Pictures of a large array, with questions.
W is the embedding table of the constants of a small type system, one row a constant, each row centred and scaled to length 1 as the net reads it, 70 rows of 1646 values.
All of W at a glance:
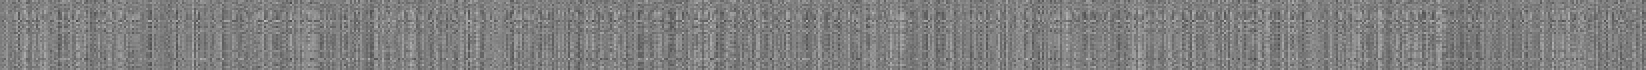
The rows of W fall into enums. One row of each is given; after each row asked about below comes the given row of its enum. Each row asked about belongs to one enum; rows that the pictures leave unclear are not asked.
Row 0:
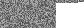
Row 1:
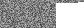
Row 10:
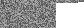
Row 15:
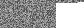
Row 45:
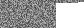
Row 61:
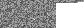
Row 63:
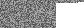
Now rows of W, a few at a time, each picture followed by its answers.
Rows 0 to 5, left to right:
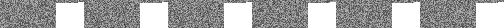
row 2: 1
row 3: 61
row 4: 15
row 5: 63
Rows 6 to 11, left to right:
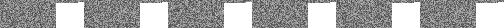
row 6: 1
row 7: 63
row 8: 61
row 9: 45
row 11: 63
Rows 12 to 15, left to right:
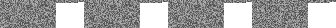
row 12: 0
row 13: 0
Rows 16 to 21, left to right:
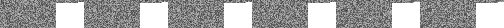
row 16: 10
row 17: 15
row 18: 15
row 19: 45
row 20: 61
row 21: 61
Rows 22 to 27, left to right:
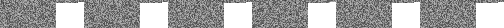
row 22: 10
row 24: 45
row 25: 61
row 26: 45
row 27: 45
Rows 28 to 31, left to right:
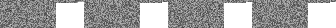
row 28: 61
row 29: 0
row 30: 1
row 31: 0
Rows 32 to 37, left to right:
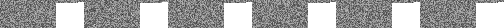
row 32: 63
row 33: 61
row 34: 45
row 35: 0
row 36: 15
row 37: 63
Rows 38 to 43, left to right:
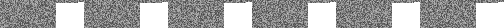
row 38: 0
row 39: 45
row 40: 15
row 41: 63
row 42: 63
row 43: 45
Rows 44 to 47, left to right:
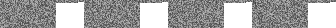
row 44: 0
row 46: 63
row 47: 10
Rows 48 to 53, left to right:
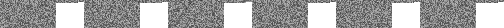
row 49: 45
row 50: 61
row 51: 0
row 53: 0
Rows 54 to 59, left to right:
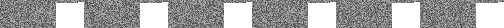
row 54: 63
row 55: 10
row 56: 0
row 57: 63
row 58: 1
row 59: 1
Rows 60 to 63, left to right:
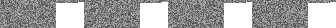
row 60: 10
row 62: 0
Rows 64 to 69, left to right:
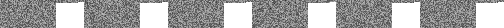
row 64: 45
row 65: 10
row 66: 63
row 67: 61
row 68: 0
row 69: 63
